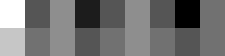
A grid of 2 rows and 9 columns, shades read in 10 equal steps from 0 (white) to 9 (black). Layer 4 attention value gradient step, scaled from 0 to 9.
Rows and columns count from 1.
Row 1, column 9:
5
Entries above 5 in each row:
5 2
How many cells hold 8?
1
